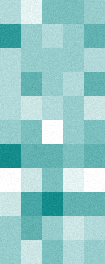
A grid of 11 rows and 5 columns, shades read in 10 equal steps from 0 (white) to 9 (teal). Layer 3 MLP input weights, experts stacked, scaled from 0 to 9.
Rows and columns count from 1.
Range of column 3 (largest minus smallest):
9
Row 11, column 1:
4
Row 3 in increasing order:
3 3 4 4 4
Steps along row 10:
up down down up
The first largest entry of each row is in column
3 1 2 2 4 2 1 3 3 2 3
